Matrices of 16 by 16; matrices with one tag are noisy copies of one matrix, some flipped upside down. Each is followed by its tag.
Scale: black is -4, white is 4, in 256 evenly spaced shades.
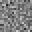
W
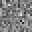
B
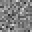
W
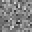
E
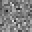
E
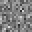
B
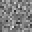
E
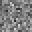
E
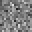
E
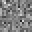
B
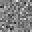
W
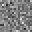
W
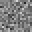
W
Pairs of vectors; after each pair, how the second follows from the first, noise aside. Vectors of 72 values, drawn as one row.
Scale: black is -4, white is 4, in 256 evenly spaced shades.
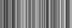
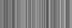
shrunk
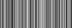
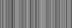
shrunk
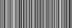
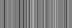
partly zeroed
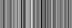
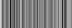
wrapped around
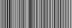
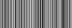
wrapped around
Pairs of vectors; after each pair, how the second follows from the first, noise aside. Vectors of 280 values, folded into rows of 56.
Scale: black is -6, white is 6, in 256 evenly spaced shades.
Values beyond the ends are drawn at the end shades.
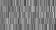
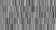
negated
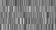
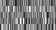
scaled up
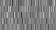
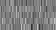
shuffled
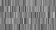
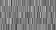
shuffled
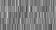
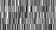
scaled up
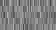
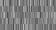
negated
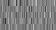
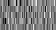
scaled up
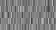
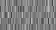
negated
